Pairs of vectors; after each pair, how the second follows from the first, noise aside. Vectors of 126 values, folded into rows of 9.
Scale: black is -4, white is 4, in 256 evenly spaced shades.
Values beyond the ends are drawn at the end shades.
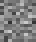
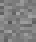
shrunk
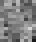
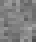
shrunk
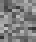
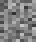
shuffled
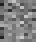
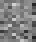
reversed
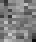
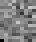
shuffled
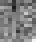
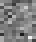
shuffled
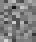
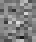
shuffled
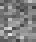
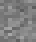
shrunk
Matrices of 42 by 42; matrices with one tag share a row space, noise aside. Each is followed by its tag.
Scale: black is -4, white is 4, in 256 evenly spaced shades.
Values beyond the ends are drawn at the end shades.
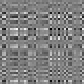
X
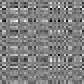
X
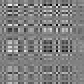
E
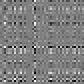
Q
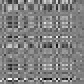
E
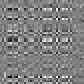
E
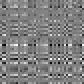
X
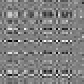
E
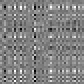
Q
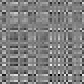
X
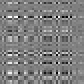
E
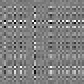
Q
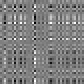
Q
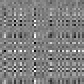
Q
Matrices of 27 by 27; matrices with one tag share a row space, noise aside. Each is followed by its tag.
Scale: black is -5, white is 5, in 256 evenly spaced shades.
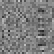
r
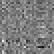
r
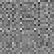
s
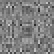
s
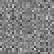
s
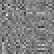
r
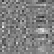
r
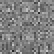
s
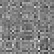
s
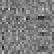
r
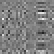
r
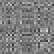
s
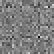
s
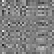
r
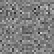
s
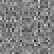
s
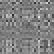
s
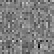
s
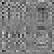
r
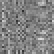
r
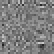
r
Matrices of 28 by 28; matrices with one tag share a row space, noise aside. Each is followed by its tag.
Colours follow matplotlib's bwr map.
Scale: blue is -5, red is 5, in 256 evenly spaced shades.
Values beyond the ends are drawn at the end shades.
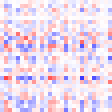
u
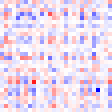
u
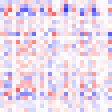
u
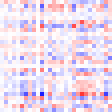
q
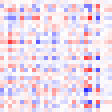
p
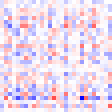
u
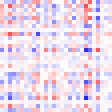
p
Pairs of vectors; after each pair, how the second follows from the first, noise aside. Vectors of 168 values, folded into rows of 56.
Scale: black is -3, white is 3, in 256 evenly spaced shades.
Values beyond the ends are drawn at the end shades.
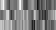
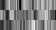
negated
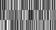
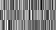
sign-scrambled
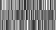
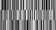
negated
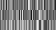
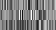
negated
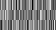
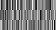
negated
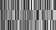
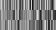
negated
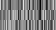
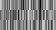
sign-scrambled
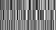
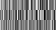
negated
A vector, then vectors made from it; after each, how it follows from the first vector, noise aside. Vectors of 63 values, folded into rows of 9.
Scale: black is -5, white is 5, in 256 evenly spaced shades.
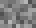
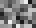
scaled up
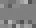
partly zeroed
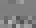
partly zeroed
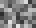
scaled up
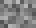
reversed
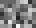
scaled up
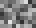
scaled up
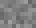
shrunk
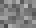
reversed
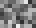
scaled up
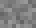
shrunk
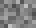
reversed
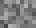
reversed
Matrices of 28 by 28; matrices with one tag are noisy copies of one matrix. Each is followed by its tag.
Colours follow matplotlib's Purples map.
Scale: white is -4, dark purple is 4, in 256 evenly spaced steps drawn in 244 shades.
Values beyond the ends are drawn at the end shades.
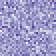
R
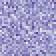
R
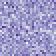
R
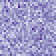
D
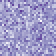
D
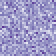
R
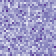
D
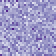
D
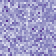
D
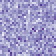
D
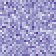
R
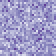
D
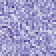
R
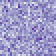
D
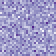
R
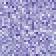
R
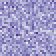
R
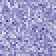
D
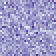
R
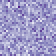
D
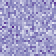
R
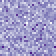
D
